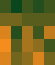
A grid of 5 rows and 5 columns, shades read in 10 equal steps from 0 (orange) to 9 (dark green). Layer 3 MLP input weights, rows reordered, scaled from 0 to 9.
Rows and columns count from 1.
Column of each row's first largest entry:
2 3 2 5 2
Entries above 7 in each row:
2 0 1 0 0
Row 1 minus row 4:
7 3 4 4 0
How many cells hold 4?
2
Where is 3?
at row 3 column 3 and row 4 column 3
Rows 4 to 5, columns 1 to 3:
0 6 3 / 1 5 4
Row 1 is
7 9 7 8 7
